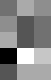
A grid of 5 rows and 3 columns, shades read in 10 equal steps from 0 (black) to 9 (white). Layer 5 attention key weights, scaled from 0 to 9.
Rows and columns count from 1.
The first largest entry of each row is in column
2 1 1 2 2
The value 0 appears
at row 4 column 1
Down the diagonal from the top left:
4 3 4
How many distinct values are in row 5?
2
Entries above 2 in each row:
3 3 3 2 3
